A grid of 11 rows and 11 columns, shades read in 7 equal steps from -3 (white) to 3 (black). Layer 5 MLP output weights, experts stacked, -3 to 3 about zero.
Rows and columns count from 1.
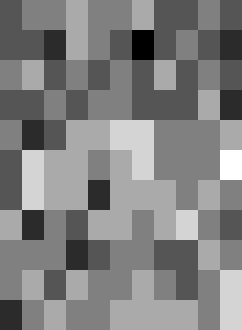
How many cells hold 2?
8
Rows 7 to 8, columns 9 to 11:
0 -1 0 | -2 0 1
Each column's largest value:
2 2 2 2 2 1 3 1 1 1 2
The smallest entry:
-3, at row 6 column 11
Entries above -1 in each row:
9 10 9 10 6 5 4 6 10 7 5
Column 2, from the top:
0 1 -1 1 2 -2 -2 2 0 -1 0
